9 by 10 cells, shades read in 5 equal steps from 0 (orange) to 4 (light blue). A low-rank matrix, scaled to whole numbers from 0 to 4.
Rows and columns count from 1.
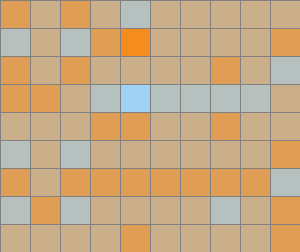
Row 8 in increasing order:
1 1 2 2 2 2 2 3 3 3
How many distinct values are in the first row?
3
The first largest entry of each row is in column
5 1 10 5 1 1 10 1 1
